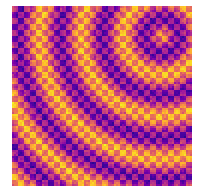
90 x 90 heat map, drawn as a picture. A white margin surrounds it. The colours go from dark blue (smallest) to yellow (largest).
The halves do not mirror each other. Rings spread out from the top right. Overall the values sit about 50% of the way up the scale.
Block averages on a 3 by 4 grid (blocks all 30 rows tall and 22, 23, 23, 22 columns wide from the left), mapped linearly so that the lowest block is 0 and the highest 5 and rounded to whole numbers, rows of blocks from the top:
3330 / 3335 / 3421
